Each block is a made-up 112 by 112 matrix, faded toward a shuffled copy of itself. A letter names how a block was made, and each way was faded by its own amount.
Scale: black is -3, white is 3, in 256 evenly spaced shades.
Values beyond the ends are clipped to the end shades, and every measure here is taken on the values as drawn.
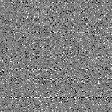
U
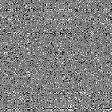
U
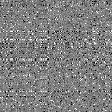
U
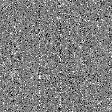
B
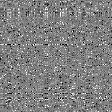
U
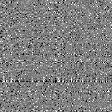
U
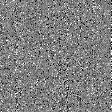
B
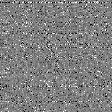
U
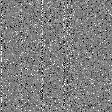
B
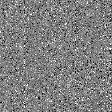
B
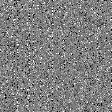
B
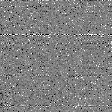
U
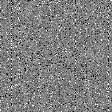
B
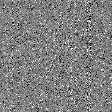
B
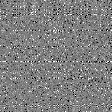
U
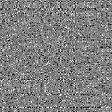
U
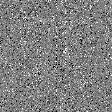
B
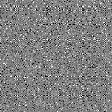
U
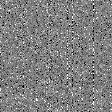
B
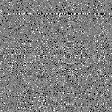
U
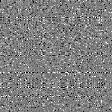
U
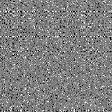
U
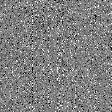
B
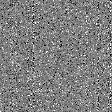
B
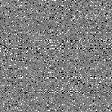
U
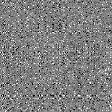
U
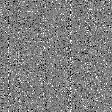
B
